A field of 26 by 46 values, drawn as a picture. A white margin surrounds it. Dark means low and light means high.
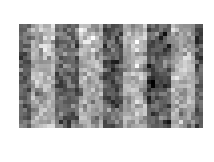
Grain: streaks running down. Stripes: upright, repeating 4 times. Average level on the scale: 50%.
